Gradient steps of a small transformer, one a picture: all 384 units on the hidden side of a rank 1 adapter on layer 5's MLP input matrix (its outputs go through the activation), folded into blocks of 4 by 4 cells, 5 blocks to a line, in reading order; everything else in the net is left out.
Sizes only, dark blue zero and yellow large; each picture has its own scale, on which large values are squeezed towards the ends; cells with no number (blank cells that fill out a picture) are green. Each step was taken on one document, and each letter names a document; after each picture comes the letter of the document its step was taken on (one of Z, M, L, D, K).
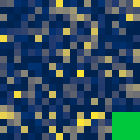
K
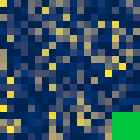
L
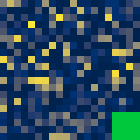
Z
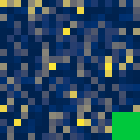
L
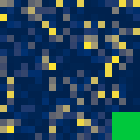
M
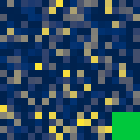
K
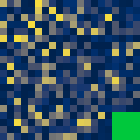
Z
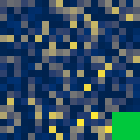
K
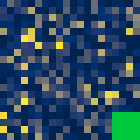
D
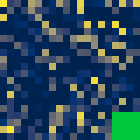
M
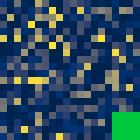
Z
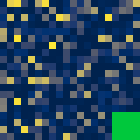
Z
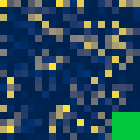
M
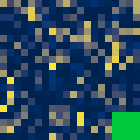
L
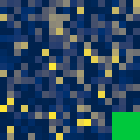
L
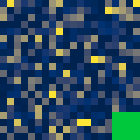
K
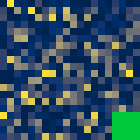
D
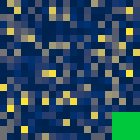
D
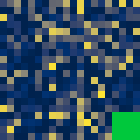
L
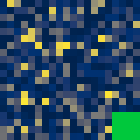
D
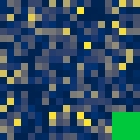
L
